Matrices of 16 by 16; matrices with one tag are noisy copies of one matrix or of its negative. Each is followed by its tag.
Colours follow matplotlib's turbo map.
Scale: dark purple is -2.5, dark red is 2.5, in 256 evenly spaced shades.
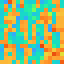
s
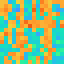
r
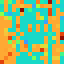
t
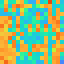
t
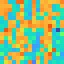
r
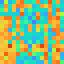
t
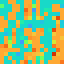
r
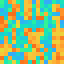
r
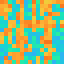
r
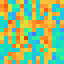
r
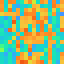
t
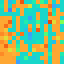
t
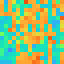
t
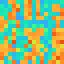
r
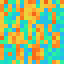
s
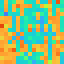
t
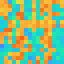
r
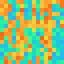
r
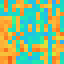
t
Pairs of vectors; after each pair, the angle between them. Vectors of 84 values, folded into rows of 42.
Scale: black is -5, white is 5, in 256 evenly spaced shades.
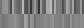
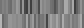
partly aligned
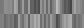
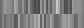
nearly parallel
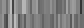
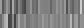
nearly opposite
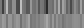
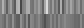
nearly opposite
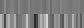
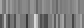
nearly opposite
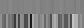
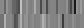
orthogonal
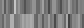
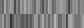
nearly opposite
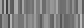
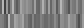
partly opposed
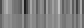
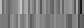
partly opposed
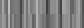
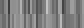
nearly opposite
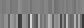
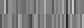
partly opposed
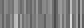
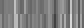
nearly parallel
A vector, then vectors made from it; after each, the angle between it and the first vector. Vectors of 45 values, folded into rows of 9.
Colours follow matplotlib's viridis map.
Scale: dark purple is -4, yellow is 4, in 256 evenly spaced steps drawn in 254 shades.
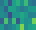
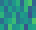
partly aligned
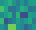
partly opposed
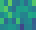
nearly opposite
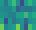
orthogonal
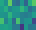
nearly opposite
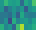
partly aligned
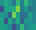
orthogonal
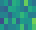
nearly parallel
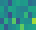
nearly parallel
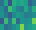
nearly parallel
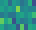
orthogonal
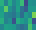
partly opposed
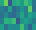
partly aligned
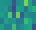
orthogonal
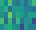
nearly opposite
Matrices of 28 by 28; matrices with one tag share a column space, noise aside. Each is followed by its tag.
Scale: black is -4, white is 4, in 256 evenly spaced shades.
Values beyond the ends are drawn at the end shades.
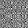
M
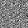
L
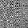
L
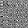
L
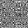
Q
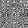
Q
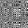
Q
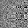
M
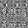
Q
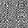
L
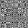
Q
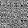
L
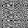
L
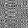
L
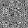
Q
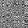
L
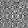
M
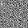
L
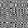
Q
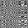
L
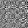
M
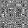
Q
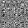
Q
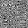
L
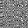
L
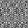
Q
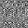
Q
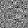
M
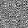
L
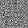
L
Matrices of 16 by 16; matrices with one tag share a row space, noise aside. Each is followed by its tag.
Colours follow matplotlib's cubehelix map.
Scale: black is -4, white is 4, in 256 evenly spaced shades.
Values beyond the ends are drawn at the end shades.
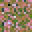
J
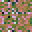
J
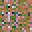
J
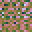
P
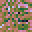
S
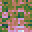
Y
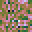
S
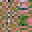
S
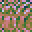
P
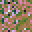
J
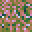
P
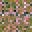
P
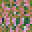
P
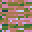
Y
